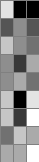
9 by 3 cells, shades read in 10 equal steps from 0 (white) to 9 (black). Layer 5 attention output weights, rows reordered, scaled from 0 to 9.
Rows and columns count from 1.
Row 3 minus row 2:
-4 0 -1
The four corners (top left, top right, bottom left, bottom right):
1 9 3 0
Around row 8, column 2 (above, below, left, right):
7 3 5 3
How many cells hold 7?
2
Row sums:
19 16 11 14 12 12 9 10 6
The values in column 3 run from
0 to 9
